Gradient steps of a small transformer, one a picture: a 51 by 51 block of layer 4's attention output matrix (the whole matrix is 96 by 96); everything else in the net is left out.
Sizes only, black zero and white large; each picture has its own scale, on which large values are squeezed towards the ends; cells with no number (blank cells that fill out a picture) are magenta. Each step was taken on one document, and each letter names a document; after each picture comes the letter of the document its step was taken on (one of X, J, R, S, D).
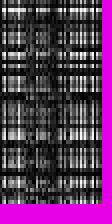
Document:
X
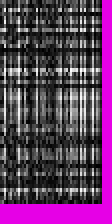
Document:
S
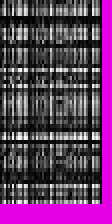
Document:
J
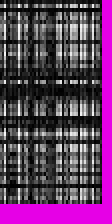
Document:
S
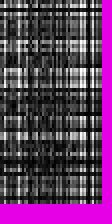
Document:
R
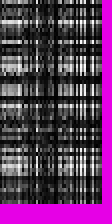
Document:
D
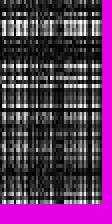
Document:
J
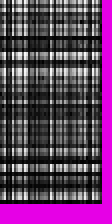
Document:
J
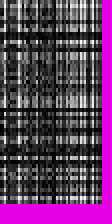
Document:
R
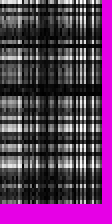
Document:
D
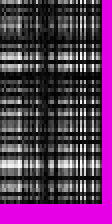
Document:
D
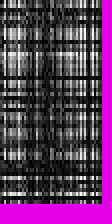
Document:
X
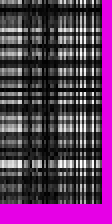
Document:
D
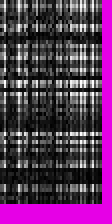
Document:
R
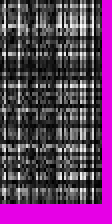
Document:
R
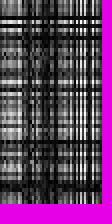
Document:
D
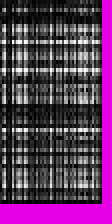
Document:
J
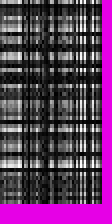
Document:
D
